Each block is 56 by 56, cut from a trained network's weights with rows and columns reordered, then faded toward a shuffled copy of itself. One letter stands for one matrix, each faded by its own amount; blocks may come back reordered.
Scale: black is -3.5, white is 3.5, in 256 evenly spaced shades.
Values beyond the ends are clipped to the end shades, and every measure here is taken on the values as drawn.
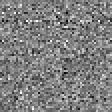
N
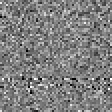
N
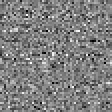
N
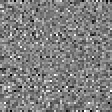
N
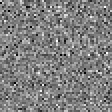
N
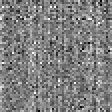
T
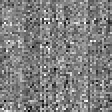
T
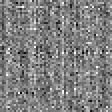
T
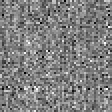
T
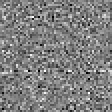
N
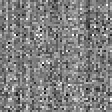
T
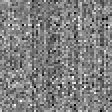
T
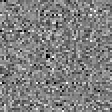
N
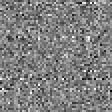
N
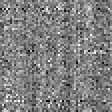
T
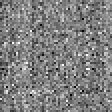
T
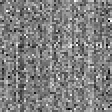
T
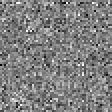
N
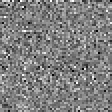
N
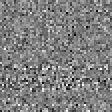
N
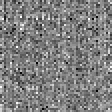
T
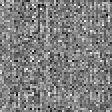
T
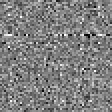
N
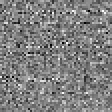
N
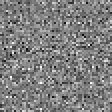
N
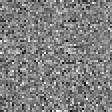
N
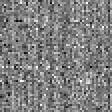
T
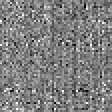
T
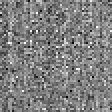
T
